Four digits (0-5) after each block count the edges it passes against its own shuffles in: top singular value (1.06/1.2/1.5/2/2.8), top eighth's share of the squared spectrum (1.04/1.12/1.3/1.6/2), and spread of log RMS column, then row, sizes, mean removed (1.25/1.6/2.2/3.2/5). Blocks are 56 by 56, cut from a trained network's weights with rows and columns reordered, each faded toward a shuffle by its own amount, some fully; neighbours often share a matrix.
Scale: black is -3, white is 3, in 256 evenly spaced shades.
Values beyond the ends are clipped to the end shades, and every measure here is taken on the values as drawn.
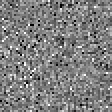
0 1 0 0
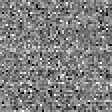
2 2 2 0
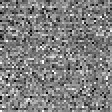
2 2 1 0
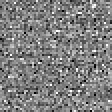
2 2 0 0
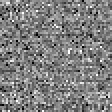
2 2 1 0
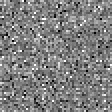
0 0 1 0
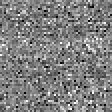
2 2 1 0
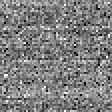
2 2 2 0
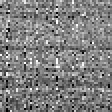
3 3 3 0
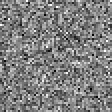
0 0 0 0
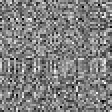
4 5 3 2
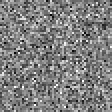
0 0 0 0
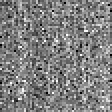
2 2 0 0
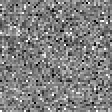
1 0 0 0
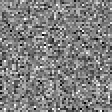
2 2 0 0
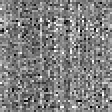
3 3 0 2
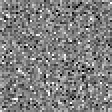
1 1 0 0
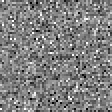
1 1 1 0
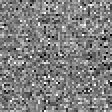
2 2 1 0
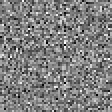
3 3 1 0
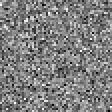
1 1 0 0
